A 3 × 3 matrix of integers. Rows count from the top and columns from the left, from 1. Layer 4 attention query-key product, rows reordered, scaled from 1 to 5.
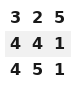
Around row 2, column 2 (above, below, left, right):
2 5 4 1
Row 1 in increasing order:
2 3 5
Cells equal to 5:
2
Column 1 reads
3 4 4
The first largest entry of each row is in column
3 1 2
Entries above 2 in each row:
2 2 2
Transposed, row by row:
3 4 4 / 2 4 5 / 5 1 1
